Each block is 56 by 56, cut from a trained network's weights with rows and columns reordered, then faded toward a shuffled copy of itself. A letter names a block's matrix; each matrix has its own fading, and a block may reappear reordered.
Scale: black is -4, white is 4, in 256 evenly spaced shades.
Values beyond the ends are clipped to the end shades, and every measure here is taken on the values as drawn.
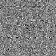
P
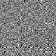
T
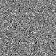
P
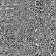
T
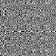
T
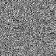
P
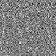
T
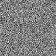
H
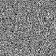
P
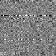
T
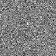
P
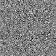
P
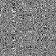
T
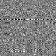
T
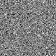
P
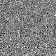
P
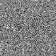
P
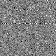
P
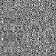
T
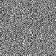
H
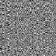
T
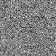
P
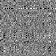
T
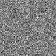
H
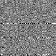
T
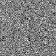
H
